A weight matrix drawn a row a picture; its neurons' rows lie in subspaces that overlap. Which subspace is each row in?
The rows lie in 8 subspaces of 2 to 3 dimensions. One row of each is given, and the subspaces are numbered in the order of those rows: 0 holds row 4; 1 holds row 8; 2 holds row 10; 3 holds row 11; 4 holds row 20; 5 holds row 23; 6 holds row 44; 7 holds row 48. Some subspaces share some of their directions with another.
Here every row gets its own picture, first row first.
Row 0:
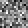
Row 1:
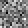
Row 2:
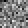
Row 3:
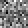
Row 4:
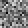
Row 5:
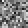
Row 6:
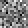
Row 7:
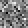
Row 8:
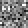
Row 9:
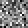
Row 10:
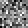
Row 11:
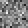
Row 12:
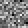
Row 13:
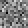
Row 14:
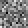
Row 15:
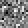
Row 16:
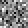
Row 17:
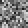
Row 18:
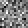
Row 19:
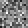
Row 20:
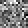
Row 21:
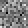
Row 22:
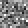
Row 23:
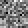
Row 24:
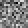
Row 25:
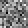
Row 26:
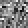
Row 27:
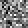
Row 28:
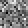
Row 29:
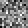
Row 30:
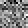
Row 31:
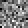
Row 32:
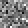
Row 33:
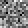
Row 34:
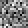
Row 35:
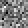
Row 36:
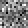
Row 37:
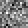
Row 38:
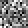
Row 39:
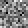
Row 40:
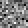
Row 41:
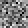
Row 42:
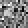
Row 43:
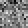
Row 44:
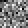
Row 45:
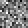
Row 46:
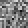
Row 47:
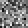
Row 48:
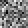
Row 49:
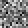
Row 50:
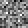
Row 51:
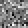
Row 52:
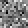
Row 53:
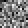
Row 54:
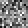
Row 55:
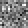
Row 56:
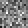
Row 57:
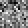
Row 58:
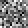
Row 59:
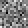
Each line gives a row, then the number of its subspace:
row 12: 5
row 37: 2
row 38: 2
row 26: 7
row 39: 5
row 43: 4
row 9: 7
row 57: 4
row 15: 7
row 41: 4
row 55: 1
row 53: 6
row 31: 6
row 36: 1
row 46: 7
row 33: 5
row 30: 4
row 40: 3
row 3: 4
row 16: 0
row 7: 4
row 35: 7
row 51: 5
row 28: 4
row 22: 3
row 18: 7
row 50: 5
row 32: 3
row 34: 2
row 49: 0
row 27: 1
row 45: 2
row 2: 6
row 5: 0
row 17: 0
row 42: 7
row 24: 4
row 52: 3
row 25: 7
